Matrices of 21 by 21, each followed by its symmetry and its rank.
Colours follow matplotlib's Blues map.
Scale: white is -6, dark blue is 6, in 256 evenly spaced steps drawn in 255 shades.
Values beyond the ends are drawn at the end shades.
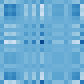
symmetric, rank one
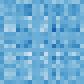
antisymmetric, rank two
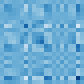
symmetric, rank two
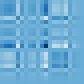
symmetric, rank one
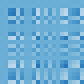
symmetric, rank one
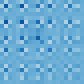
symmetric, rank two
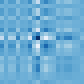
symmetric, rank one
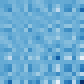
symmetric, rank two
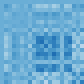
symmetric, rank two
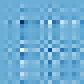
symmetric, rank one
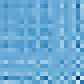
symmetric, rank two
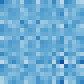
symmetric, rank two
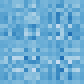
antisymmetric, rank two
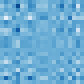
antisymmetric, rank two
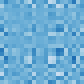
antisymmetric, rank two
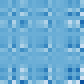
symmetric, rank one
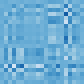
antisymmetric, rank two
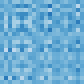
antisymmetric, rank two
